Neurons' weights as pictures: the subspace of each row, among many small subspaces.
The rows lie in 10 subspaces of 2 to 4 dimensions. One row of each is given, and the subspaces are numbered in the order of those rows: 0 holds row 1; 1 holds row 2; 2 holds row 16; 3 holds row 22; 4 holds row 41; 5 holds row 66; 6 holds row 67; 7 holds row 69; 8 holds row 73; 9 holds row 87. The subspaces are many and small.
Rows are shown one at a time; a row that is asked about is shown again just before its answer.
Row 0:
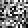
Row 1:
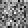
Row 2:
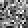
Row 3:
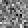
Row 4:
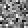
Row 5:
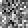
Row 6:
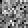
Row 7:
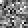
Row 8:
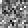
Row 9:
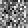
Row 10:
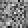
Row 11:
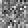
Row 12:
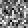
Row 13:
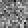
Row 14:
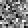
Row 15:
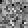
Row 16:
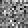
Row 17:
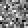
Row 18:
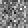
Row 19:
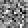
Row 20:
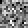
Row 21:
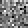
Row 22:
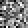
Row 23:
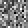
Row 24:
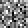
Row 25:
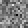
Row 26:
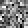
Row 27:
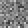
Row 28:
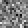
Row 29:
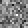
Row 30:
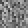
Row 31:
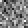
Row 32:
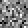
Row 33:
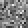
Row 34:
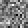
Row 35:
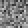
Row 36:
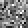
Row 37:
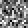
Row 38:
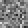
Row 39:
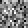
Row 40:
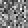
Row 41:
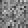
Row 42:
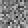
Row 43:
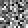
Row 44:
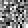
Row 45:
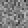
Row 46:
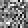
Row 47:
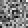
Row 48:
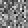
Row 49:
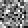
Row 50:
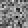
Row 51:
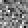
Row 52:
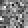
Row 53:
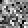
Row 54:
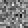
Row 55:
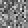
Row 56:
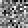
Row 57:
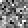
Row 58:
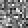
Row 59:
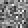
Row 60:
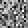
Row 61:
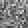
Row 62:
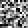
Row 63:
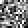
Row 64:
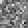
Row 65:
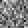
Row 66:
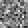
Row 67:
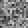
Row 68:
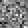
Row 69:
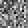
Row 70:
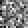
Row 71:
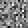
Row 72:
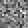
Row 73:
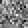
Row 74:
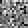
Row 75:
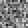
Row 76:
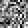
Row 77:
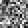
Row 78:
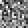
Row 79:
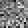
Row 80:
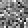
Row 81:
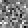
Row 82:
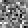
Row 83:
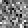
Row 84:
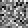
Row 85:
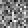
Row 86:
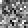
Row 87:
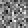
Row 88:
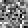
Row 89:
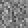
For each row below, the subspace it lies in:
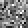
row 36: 1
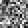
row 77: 8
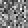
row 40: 7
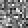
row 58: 6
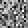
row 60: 7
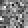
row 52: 3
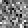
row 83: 0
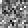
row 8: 4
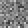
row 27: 3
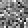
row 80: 3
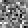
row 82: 5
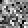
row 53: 4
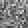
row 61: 1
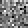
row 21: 1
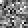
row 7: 1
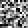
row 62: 6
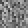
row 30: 9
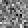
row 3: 0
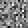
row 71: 7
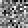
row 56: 2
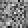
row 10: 0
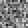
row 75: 6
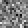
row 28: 0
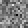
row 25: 8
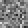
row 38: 5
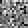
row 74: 1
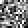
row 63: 2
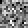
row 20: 2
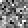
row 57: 6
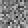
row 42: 3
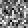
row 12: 5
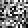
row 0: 2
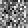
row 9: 0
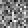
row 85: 9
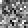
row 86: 4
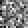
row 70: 3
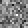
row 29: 8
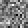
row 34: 8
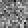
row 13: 3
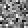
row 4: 6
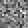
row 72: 9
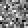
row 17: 6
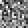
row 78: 9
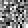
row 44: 4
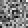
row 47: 6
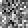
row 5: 6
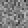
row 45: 9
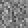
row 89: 9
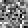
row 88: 5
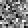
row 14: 6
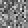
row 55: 7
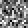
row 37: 5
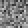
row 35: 1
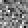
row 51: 9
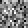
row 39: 0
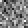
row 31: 7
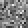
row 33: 1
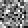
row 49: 5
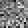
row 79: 3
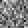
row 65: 7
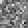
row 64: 2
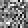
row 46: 8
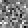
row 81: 5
